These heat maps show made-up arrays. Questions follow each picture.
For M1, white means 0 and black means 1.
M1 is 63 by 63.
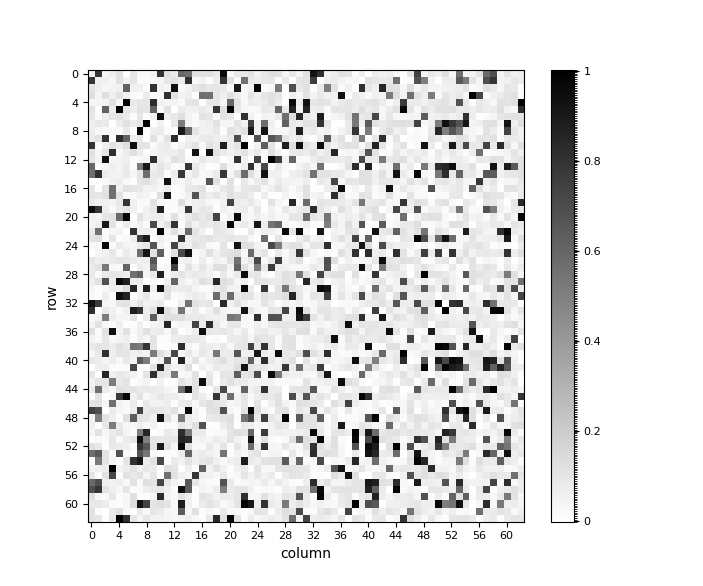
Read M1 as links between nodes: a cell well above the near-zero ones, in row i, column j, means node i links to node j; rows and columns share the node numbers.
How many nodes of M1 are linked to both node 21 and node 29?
2
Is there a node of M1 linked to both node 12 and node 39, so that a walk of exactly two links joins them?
yes
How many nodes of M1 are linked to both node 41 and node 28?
8
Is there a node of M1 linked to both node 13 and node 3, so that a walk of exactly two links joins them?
no
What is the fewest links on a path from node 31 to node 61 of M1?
3
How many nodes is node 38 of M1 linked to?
12
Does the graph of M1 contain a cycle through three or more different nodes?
yes
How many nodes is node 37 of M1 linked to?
4
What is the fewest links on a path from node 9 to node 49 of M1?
6
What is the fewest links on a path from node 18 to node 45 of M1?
1
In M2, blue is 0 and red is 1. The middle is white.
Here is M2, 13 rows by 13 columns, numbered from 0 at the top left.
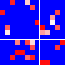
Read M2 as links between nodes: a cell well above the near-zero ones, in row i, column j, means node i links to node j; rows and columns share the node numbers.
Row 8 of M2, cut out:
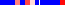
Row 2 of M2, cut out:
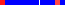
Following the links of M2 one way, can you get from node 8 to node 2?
yes
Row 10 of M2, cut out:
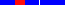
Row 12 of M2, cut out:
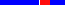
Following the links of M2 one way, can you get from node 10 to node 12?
no
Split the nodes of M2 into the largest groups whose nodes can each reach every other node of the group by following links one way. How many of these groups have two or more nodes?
2
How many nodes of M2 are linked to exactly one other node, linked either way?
1
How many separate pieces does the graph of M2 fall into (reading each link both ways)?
1
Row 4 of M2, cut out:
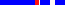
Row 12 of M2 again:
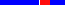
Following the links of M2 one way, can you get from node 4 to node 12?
no
